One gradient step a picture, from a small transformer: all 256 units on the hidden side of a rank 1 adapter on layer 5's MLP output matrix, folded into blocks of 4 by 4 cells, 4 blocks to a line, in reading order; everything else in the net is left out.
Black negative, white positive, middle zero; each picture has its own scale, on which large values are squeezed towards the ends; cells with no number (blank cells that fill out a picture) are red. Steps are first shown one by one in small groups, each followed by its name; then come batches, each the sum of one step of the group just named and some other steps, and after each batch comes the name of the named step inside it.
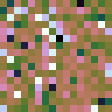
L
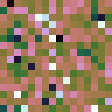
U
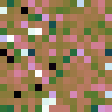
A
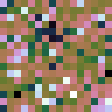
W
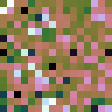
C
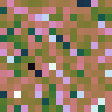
U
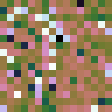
L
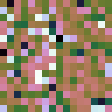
L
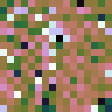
L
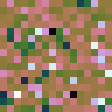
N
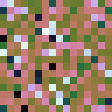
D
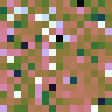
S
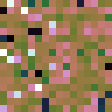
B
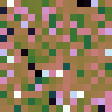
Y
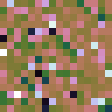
N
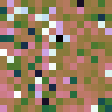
S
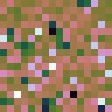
N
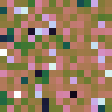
N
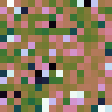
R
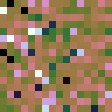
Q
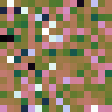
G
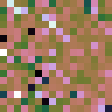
R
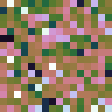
G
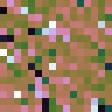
G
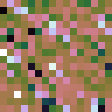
R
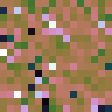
Q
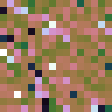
G
